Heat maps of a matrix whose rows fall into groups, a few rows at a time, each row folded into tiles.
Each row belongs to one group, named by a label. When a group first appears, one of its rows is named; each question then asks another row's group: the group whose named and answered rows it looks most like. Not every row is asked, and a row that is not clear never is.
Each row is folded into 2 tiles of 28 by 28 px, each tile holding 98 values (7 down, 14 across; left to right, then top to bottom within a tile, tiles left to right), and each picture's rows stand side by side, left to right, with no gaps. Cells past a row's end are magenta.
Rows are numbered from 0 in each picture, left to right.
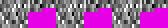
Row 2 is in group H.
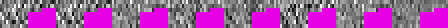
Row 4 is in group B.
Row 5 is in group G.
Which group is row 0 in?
H
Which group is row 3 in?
B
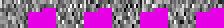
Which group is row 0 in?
B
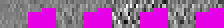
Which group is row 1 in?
H
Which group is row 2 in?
H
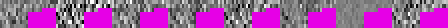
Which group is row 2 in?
B
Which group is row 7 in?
G
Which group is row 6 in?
H
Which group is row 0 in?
H
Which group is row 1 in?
G
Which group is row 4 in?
G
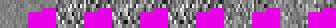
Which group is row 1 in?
H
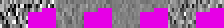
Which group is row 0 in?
G
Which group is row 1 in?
H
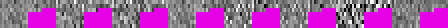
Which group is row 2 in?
B
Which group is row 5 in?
H
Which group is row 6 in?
G
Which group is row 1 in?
B
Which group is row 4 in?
H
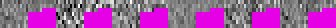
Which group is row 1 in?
G
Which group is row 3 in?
H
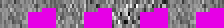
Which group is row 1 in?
H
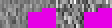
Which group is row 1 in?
B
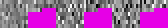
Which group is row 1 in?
H
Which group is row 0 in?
B
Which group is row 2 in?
G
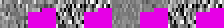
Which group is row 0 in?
B
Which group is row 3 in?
G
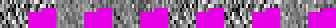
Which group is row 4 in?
G
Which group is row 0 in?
G
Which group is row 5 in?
B
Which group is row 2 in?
B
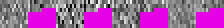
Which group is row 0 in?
H
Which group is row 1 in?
G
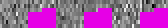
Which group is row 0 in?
G
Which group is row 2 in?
H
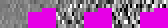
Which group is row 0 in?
H
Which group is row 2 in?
G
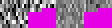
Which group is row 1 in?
H
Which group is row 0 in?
G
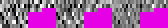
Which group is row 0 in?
G
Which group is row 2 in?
G
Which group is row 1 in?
G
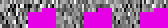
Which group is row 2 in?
G
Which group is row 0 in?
G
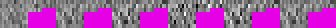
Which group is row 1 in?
H
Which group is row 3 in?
G
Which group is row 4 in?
H
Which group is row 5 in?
H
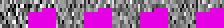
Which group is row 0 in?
G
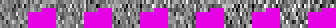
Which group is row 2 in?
G
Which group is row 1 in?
H
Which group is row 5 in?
H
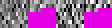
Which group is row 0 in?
G
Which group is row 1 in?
G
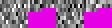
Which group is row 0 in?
H
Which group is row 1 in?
G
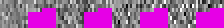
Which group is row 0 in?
B
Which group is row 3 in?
H
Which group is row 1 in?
B
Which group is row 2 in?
G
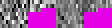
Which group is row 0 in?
G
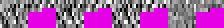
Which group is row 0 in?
G
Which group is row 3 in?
B
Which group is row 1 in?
G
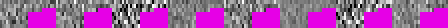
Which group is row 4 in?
B
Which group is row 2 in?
G
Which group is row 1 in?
B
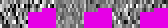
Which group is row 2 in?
H
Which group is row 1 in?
H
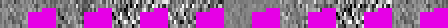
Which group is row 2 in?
G
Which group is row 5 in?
B
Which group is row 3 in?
H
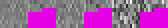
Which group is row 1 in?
H
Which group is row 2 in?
B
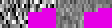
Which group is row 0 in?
G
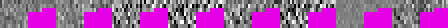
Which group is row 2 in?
G
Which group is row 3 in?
G
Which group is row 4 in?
H
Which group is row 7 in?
B
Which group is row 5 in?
G
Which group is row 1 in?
B
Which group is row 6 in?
H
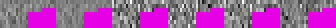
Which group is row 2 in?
B
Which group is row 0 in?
H
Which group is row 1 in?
H
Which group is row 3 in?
H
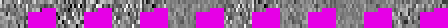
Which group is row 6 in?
H
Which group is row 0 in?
B
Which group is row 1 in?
G
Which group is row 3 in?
H
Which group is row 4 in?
H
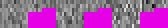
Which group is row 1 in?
H
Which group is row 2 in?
H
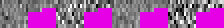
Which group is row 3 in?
G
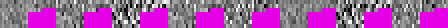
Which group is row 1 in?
B
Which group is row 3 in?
B
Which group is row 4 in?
H
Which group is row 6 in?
G
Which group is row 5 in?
H
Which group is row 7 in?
H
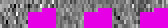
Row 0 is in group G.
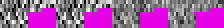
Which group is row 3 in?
H
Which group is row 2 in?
B
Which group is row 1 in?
G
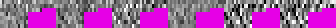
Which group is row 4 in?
G
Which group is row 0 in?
B
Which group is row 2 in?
H
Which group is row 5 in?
G
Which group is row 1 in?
B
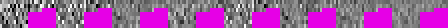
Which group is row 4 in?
H
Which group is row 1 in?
H
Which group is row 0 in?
G
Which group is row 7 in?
H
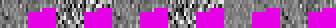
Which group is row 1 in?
G
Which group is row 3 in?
G
